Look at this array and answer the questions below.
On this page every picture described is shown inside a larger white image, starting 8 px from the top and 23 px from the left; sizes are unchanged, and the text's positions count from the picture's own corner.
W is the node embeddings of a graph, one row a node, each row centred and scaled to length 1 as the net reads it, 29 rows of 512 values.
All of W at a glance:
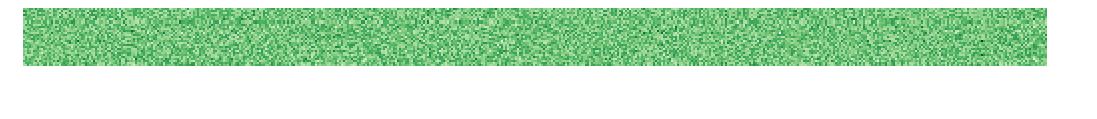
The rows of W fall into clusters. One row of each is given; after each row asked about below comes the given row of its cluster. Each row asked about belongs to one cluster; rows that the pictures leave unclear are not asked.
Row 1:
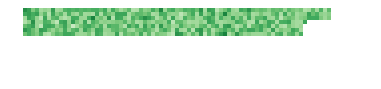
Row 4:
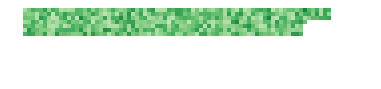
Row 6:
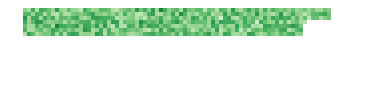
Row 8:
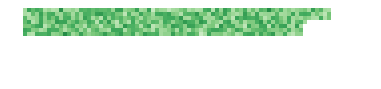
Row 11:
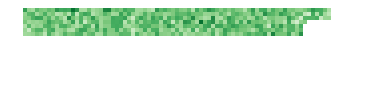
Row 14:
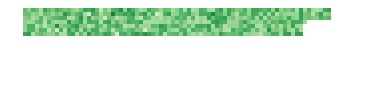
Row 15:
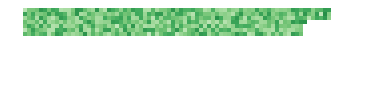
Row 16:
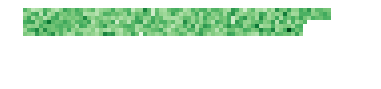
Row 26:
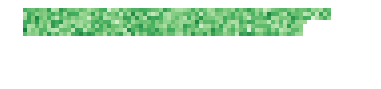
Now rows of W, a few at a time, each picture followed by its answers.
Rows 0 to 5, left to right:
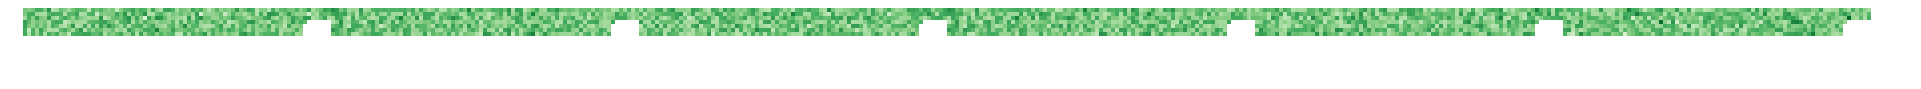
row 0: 26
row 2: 15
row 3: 1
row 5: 8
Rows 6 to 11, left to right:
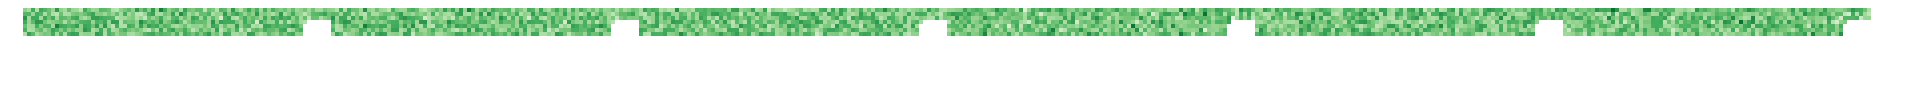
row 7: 6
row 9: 15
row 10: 14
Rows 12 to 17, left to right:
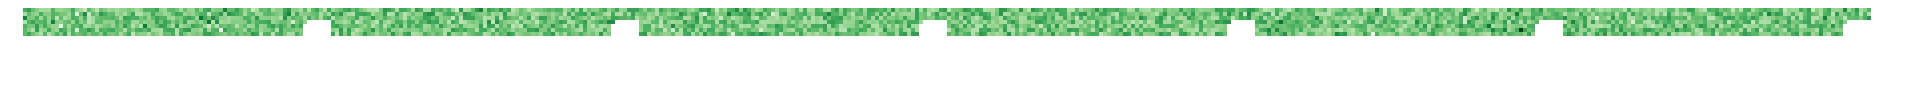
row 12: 4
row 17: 4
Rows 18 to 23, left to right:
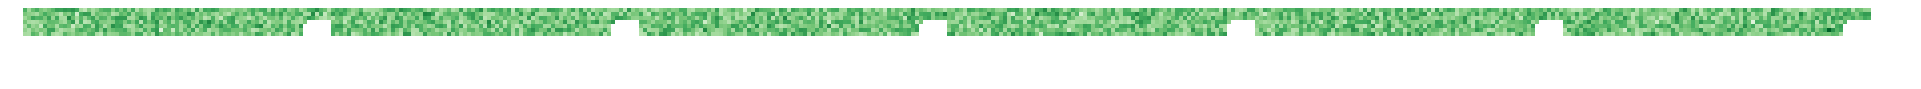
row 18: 11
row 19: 1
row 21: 14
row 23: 16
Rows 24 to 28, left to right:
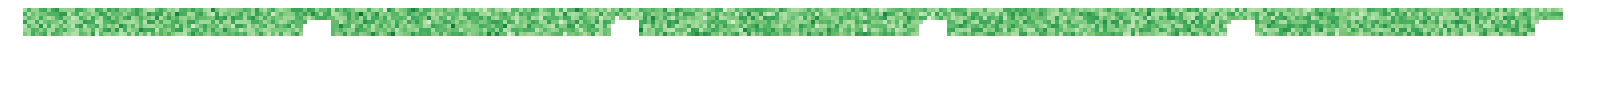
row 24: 15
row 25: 8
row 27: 8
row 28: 6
